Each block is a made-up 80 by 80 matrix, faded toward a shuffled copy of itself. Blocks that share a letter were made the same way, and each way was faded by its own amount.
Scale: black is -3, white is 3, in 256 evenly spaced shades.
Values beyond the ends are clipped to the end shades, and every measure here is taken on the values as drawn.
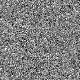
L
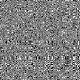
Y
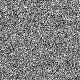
L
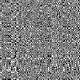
Y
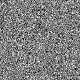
L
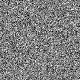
L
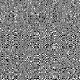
Y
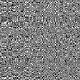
Y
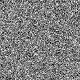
L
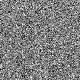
L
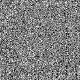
L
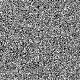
L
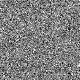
L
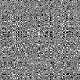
Y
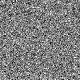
L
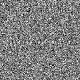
L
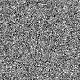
L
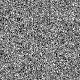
L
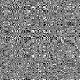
Y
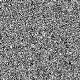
L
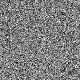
L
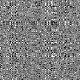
Y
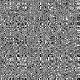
Y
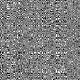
Y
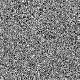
L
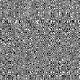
Y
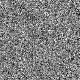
L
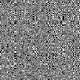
Y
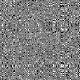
Y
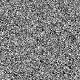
L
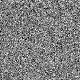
L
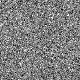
L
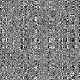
Y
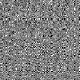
Y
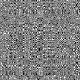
Y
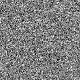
L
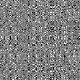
Y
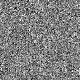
L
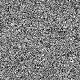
L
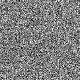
L
